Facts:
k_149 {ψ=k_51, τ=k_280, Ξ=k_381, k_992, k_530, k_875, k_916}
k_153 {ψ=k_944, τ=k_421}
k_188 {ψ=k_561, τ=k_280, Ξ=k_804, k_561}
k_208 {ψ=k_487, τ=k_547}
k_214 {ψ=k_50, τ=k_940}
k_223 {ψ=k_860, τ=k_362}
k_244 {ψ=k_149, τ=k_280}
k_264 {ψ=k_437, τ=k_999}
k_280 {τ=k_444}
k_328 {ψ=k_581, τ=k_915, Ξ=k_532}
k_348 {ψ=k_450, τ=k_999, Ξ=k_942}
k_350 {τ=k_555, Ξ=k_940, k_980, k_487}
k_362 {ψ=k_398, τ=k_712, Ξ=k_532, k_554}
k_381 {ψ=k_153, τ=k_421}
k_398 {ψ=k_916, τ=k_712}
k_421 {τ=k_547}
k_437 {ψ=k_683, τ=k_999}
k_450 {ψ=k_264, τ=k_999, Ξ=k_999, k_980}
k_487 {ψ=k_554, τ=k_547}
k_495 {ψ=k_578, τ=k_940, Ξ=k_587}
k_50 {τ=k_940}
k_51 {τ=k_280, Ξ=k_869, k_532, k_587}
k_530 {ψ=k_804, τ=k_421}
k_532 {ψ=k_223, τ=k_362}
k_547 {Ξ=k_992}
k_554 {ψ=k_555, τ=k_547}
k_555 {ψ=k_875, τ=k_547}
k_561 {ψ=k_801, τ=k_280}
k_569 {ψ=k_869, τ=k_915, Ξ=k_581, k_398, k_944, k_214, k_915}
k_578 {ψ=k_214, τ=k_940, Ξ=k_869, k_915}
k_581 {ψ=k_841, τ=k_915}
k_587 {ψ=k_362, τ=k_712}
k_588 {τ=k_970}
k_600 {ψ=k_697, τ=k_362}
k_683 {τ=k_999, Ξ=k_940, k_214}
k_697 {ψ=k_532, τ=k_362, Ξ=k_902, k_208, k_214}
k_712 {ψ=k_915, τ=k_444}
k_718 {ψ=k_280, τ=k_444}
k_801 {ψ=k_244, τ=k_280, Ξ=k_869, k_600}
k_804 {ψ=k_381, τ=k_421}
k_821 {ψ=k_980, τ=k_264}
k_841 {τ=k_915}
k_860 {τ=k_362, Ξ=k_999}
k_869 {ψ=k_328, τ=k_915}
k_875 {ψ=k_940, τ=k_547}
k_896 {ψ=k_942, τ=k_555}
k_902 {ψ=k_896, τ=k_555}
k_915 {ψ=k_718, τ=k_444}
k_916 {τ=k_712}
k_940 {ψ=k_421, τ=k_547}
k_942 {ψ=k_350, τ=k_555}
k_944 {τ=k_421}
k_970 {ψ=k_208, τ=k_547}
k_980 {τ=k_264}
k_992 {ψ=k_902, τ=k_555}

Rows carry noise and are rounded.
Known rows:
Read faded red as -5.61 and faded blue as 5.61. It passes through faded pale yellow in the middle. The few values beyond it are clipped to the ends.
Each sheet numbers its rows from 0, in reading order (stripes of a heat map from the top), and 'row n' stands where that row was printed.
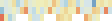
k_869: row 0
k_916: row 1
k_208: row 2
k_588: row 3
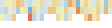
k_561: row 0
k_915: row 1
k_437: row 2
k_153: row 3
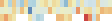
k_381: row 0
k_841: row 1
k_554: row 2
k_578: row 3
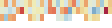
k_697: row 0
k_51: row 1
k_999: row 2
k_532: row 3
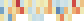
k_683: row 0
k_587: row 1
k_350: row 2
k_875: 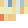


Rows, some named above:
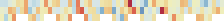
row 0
k_149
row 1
k_487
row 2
k_51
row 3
k_280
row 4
k_683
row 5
k_328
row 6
k_804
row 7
k_50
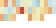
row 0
k_697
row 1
k_214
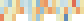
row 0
k_214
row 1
k_450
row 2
k_980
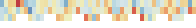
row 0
k_188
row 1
k_841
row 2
k_588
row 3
k_801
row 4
k_942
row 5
k_869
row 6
k_264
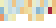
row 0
k_581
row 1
k_532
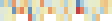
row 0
k_860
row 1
k_569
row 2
k_348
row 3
k_244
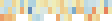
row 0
k_896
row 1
k_841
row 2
k_280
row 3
k_942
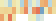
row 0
k_547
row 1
k_999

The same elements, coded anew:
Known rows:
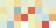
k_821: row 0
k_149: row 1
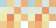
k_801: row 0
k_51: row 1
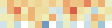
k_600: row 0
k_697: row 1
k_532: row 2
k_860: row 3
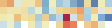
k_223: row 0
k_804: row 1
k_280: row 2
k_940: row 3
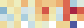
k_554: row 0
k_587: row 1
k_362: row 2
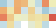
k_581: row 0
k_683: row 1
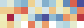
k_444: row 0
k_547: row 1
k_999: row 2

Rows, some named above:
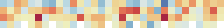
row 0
k_581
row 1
k_444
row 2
k_683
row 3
k_561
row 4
k_712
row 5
k_264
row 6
k_328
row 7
k_587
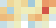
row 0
k_841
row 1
k_869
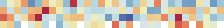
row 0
k_569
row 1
k_915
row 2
k_980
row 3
k_487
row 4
k_547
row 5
k_450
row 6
k_280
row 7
k_970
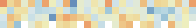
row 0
k_860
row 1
k_487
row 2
k_188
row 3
k_578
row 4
k_244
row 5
k_350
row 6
k_495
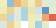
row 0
k_214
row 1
k_348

